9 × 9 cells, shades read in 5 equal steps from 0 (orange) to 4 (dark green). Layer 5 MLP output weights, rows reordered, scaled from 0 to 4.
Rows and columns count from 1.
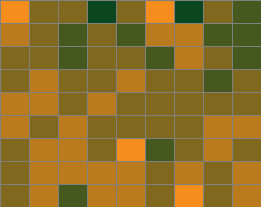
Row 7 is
2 1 1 2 0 3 2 1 2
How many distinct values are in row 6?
2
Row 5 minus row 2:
0 -1 -1 -1 -1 1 1 -1 -1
